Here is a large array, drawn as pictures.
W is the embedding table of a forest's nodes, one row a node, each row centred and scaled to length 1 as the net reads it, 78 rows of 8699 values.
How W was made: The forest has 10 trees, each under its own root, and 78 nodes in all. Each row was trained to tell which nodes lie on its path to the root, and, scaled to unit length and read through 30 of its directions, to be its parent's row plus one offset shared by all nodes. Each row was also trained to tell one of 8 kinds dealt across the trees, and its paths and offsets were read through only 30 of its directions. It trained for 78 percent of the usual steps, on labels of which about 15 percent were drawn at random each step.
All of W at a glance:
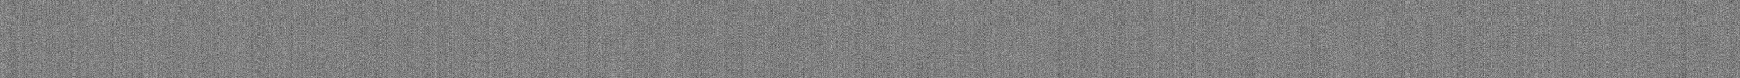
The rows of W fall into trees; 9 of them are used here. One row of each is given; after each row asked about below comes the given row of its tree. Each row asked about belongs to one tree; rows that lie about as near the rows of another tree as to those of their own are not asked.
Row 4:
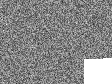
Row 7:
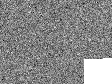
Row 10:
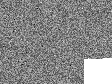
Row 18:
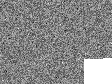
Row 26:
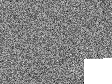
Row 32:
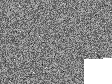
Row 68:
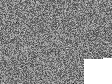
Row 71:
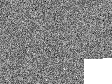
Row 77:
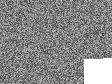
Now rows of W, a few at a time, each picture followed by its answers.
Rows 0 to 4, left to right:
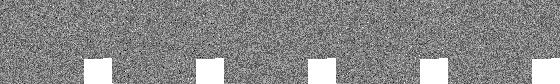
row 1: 7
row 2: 77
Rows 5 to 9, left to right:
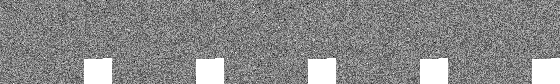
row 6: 18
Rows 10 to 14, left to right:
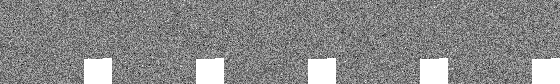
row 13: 71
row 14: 7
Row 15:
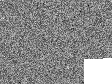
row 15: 18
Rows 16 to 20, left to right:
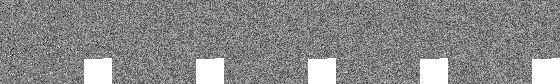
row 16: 10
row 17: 68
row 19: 68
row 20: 68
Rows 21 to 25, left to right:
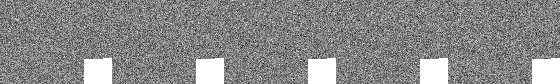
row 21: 32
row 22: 71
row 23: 71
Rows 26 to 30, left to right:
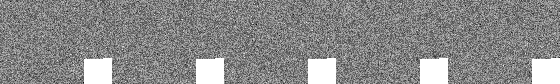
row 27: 68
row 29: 32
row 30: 7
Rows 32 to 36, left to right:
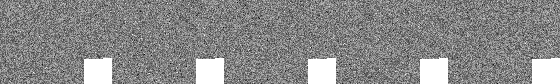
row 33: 71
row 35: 32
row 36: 7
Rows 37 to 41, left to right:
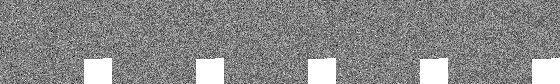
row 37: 10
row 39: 26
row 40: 10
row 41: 4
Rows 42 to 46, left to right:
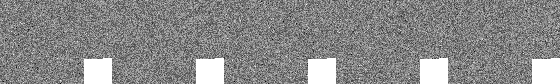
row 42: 7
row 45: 10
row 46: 7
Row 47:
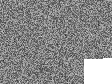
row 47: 71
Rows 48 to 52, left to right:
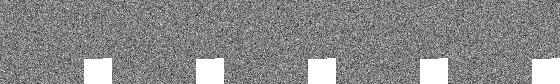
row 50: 10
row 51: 71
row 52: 26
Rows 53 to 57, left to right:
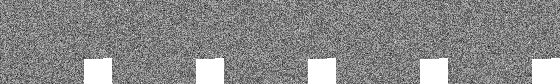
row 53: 26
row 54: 7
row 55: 77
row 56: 26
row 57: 77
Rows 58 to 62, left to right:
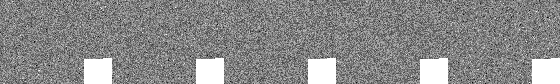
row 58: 10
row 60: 26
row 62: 10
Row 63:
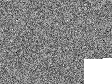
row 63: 71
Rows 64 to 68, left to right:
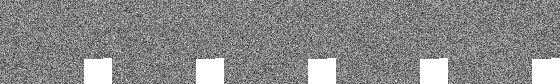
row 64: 71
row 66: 71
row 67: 71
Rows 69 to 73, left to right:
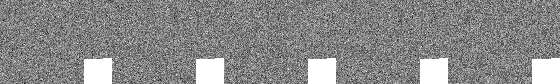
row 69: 10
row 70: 10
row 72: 10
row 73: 77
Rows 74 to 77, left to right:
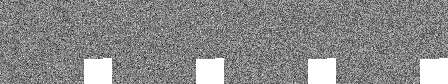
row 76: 4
